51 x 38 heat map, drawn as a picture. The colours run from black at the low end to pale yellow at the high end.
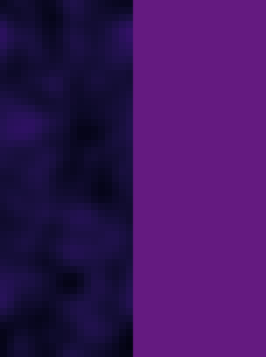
The table splits into one row of 2 panels. Panel 1,1: very low, blotchy, faint in contrast. Panel 1,2: low, flat.
